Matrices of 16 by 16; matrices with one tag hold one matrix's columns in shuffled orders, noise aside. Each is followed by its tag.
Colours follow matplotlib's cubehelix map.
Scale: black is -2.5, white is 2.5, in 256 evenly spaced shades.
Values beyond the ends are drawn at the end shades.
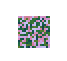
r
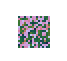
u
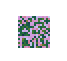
r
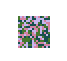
u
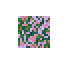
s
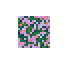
s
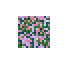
r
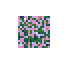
u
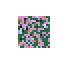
s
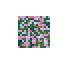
r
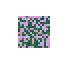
r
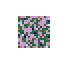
s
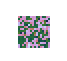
u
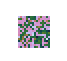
u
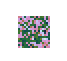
u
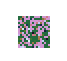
u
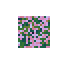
r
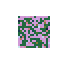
r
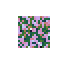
s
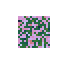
r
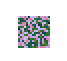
r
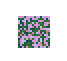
r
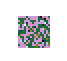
s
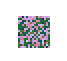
r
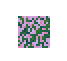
s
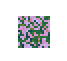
u
